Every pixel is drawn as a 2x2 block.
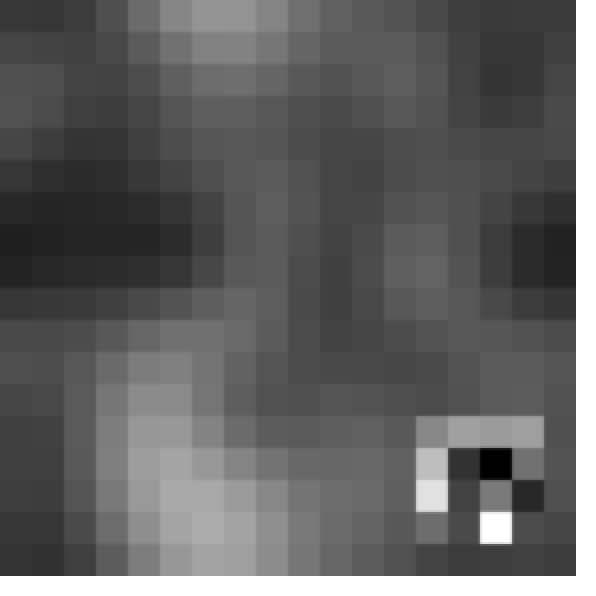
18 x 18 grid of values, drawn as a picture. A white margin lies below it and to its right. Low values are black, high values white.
The field is mottled with small blotches. The values are skewed, with a long tail toward high values. No regular stripes run through it. The ninth with the lowest average is the middle left. In the bottom right lies a patch that is rougher than the rest. Values change most from cell to cell in the bottom right.
